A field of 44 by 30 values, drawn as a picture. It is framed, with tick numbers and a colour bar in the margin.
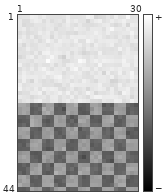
The table splits into 2 rows of 1 panel. Panel 1,1: very high, fine-grained, faint in contrast. Panel 2,1: middling, checkered, strong in contrast.
